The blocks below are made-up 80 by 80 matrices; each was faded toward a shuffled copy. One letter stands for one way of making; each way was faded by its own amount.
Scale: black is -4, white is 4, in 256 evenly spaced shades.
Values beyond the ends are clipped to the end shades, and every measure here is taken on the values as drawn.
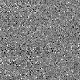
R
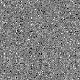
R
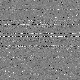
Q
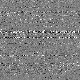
Q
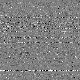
Q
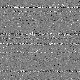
Q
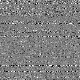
Q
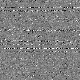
Q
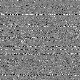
Q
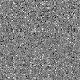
R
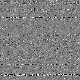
Q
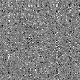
R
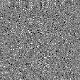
R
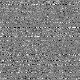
Q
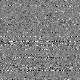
Q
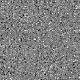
R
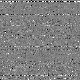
Q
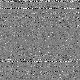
Q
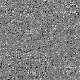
R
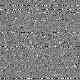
Q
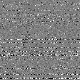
Q
